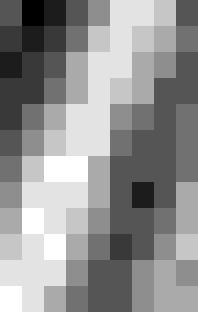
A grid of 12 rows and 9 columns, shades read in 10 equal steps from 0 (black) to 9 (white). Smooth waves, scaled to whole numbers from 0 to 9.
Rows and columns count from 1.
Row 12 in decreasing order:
9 8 6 6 6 5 4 3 3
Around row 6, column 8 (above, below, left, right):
3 3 3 4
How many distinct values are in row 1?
6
